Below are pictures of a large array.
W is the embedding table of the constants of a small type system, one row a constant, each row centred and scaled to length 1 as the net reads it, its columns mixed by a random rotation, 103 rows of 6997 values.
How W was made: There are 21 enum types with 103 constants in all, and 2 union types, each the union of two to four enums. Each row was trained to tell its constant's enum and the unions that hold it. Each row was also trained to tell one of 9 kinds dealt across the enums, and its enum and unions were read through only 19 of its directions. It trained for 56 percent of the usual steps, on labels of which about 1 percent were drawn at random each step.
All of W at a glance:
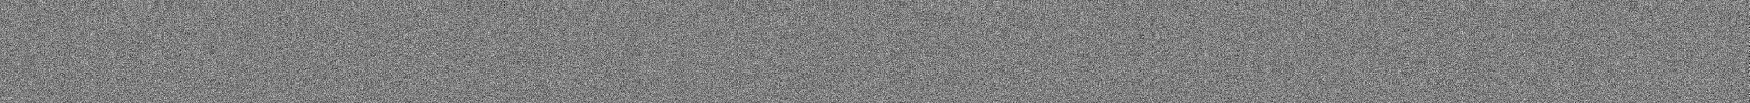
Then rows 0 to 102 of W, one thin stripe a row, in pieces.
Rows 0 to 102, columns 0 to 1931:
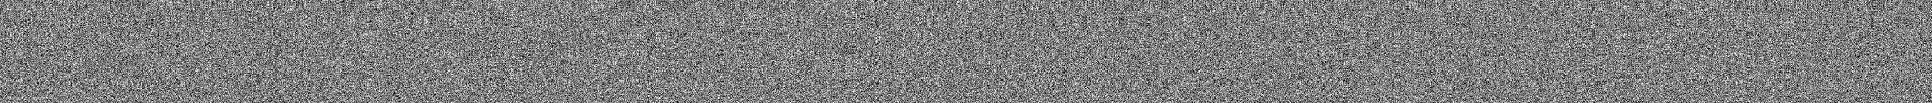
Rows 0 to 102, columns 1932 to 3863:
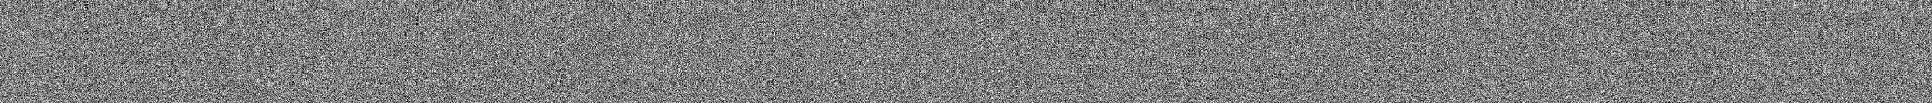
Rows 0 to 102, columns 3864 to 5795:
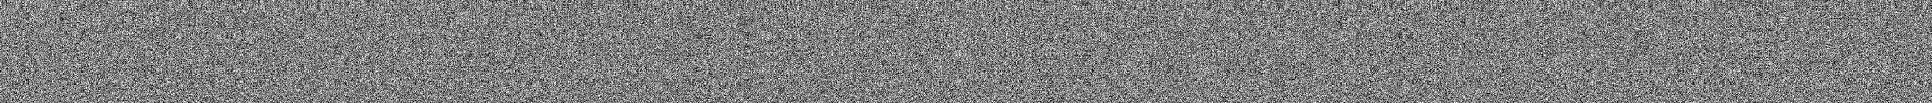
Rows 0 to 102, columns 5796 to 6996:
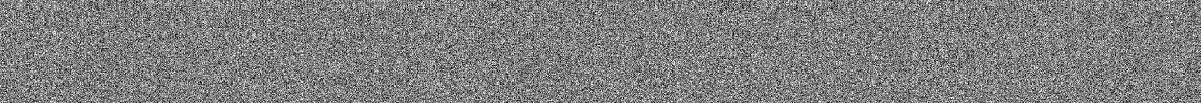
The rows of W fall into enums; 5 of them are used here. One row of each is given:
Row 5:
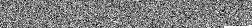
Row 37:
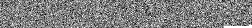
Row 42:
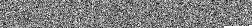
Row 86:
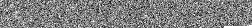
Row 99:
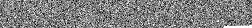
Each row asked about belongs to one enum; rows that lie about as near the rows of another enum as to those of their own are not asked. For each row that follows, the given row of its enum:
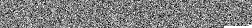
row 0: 86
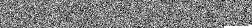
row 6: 37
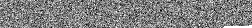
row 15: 42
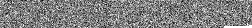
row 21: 86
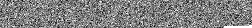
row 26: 86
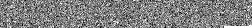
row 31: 5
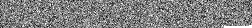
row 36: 99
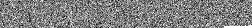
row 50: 5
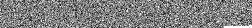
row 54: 37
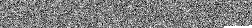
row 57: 42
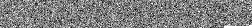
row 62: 86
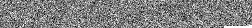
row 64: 86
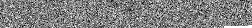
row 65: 5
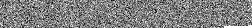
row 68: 5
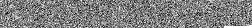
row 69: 86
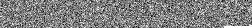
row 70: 37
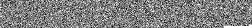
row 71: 37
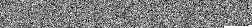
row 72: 5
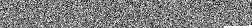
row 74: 42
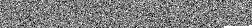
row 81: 37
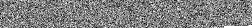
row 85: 5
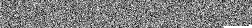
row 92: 37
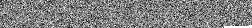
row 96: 5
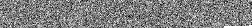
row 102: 42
